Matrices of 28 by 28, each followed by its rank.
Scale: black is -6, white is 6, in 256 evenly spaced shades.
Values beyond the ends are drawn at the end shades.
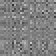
three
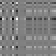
one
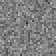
full rank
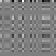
one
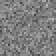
full rank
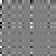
one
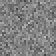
full rank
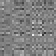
three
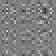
three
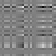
one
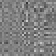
three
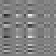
one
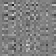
three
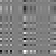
one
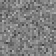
full rank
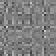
three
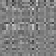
three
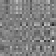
three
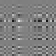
one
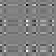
one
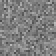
full rank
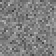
full rank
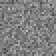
full rank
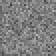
full rank
